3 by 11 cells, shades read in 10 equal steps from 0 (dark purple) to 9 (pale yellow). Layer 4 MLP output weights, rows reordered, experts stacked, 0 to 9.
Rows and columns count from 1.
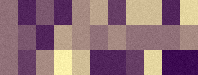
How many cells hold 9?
1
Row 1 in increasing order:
1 1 1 2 3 4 5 6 7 7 8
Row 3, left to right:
4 2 5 9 7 1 1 2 8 0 0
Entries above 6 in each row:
3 0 3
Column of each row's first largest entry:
11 4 4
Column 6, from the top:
6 4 1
